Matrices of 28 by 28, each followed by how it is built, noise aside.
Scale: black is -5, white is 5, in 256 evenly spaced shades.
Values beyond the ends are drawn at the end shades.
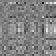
low rank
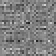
low rank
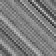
Toeplitz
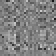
low rank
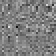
low rank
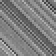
Toeplitz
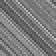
Toeplitz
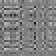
low rank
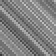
Toeplitz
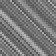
Toeplitz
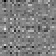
low rank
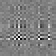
low rank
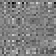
low rank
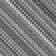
Toeplitz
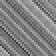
Toeplitz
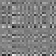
low rank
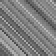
Toeplitz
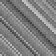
Toeplitz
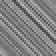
Toeplitz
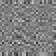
low rank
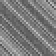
Toeplitz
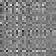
low rank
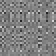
low rank
